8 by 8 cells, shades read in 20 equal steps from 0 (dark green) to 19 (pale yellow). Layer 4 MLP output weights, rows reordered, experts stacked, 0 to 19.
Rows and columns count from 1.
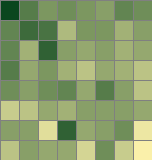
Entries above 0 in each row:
7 8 8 8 8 8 8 8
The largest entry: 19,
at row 8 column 8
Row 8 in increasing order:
8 10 11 11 14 15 16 19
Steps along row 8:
down up same up down up up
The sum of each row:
57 69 76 89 74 93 87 104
